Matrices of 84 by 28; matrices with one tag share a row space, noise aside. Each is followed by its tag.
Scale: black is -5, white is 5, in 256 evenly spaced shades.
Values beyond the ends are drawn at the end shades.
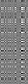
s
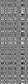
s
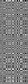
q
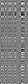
s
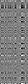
s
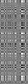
s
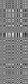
q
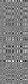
q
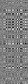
q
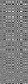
q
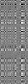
s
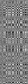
q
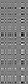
s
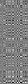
q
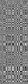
q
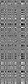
s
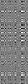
s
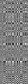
q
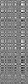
s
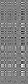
s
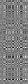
q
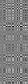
q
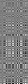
q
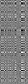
s
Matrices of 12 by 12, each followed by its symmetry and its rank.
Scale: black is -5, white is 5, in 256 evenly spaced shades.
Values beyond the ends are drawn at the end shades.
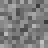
neither, full rank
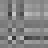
neither, rank one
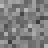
neither, full rank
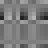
neither, rank one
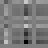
neither, rank one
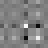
symmetric, rank one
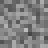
neither, full rank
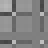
symmetric, rank one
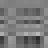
neither, rank one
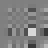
symmetric, rank one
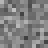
neither, full rank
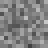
neither, full rank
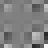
symmetric, rank one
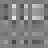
neither, rank one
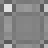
symmetric, rank one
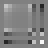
symmetric, rank one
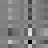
neither, rank one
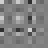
symmetric, rank one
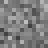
neither, full rank
